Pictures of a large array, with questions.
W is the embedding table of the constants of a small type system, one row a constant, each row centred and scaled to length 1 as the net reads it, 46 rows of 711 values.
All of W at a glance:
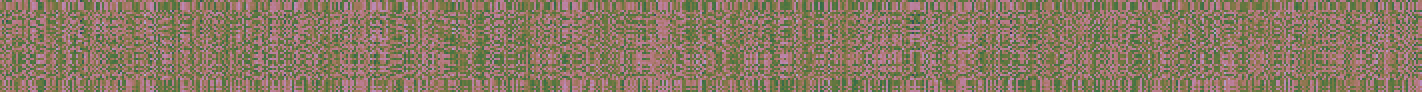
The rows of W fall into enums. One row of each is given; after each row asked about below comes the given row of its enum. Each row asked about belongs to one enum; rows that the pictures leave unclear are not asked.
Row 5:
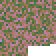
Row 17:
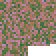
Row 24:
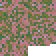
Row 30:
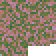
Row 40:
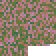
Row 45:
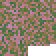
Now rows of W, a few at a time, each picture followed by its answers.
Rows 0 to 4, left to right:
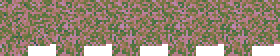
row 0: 24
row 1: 45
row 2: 45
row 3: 45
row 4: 45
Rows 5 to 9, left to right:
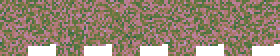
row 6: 40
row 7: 24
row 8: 5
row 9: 30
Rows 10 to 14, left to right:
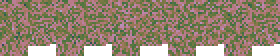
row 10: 24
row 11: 24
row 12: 45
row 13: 30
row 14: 24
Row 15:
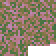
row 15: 45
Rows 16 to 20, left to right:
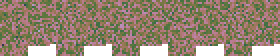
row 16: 24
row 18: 45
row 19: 5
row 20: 17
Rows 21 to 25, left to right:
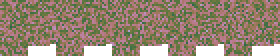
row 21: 30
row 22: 5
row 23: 40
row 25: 17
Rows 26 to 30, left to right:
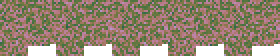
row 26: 5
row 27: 30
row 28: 30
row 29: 5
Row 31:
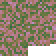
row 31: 30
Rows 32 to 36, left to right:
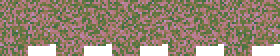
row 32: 40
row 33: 5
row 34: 30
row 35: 5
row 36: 40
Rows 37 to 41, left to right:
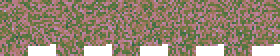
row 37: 24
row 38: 30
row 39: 17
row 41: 40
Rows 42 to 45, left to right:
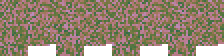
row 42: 40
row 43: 45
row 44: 40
